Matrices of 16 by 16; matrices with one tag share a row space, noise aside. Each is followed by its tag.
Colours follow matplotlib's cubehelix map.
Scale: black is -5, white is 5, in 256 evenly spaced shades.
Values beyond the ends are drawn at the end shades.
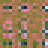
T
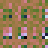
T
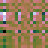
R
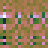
R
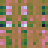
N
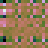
R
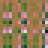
T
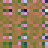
T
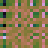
R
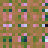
T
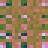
N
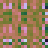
T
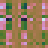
N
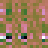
N
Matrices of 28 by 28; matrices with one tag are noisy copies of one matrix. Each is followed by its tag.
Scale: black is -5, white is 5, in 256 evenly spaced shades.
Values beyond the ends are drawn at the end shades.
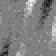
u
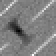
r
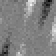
u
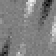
u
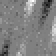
u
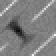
r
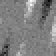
u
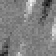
u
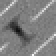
r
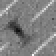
r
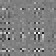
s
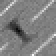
r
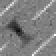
r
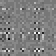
s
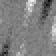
u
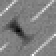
r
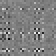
s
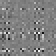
s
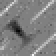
r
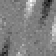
u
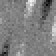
u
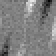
u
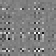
s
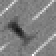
r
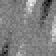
u
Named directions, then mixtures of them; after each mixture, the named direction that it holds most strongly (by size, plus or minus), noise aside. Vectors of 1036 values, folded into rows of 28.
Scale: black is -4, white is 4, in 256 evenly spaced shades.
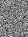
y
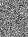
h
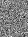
y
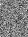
h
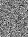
h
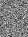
y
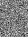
h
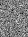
h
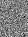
y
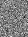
y
